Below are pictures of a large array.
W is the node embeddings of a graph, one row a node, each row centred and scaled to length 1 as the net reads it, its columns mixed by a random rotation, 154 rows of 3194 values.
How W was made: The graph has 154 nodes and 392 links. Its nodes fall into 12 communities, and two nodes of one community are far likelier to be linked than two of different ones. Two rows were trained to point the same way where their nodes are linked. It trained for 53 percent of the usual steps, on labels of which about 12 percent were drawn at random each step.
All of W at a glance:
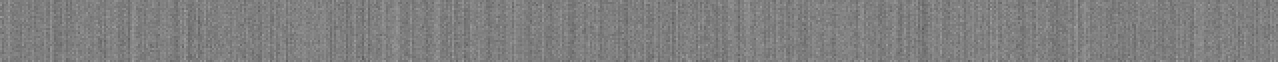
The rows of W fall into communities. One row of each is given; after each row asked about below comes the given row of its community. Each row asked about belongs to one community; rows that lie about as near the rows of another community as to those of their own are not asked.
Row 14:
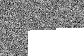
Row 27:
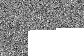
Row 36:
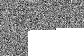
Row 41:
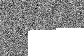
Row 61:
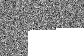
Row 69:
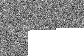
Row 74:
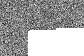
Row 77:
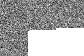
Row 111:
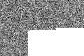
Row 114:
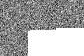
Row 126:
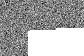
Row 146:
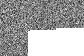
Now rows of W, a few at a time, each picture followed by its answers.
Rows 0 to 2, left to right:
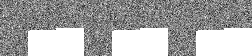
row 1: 69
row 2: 41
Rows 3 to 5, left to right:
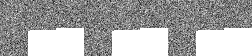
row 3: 27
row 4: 114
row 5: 74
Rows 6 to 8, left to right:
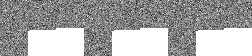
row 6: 146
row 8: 77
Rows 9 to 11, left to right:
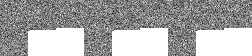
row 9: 77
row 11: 61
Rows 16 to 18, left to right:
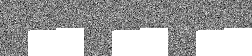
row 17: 14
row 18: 41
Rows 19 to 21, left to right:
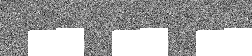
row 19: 77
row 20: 41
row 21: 41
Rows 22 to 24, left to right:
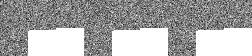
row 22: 69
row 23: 77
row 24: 61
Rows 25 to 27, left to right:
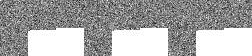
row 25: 61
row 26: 36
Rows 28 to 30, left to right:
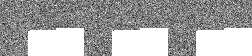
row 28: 74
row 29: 36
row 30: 77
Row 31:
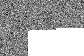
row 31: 111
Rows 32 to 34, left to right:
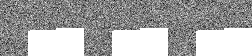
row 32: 61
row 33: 114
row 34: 14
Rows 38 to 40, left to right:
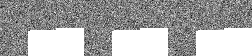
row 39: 77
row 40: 69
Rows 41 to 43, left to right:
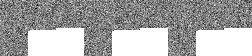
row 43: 27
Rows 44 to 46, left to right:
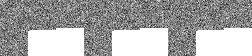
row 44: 61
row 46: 41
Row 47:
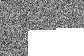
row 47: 77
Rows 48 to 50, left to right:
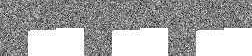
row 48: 41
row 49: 114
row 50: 74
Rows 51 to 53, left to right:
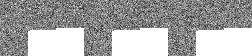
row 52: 14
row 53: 36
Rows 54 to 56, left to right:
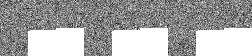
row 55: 111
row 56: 61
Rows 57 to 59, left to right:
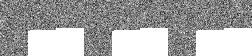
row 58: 41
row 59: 61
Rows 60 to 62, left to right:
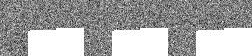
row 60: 27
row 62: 111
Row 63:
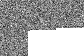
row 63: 61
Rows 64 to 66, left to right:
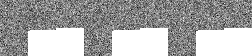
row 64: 27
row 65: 69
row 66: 27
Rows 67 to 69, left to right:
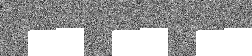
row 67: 69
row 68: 126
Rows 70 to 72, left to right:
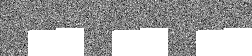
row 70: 146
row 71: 27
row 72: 114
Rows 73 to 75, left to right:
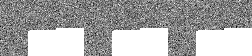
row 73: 126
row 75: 69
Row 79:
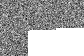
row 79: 69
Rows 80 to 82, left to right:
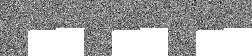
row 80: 146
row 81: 14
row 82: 69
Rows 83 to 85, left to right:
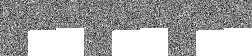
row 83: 114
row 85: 27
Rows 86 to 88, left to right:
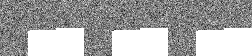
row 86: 111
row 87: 61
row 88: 36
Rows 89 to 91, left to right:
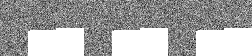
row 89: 146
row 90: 74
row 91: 146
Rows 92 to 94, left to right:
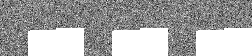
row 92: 114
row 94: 69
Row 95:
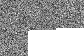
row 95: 77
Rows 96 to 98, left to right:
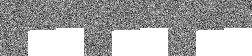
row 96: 36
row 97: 27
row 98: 14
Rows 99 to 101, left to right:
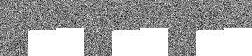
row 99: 27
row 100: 69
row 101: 27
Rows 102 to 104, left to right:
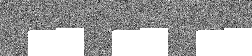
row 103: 146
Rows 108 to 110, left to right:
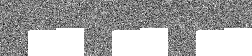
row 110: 36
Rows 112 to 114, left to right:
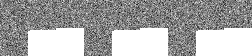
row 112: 36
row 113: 41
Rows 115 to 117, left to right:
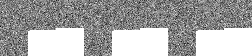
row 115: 126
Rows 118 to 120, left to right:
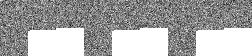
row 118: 61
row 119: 126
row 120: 41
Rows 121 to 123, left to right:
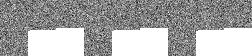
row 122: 69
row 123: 14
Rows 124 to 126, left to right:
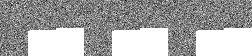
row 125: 74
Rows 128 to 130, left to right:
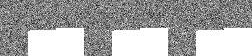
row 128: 111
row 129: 61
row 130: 111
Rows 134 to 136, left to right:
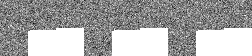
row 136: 114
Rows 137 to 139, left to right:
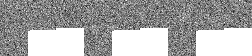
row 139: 27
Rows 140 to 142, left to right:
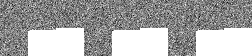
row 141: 41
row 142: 36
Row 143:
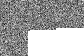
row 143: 74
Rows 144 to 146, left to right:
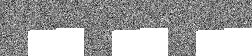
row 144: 74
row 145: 61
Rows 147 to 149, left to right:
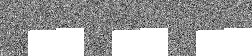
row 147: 27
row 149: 77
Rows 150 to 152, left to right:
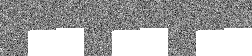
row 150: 69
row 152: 77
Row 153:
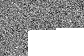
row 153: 14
